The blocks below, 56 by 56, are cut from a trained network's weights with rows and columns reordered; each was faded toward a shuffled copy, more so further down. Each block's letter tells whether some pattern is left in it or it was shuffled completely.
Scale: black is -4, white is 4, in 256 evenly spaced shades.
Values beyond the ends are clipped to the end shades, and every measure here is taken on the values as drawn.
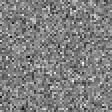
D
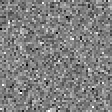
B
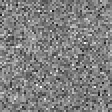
B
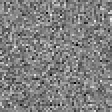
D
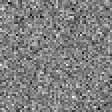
D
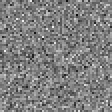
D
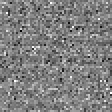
D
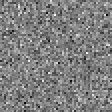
B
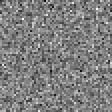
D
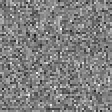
B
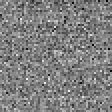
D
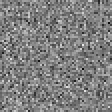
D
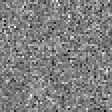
B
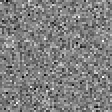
D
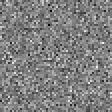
B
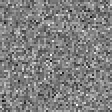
B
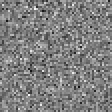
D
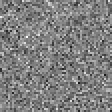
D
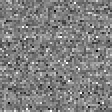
D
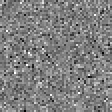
B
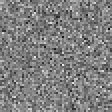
B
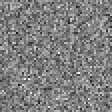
B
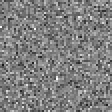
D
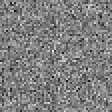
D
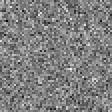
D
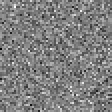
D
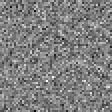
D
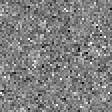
B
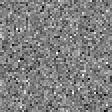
B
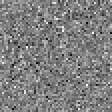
B
